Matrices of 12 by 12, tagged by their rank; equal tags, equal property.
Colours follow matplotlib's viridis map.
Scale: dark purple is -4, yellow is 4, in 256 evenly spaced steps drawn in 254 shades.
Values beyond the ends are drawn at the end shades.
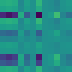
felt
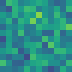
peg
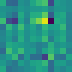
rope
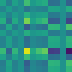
felt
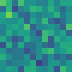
peg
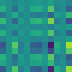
felt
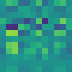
rope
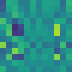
rope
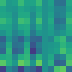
rope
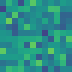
peg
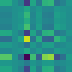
felt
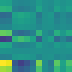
felt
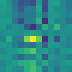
rope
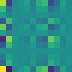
felt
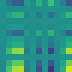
felt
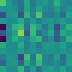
rope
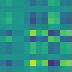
felt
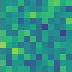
peg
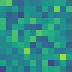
peg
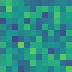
peg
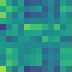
rope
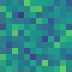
peg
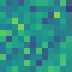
peg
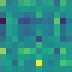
rope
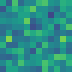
peg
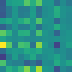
rope
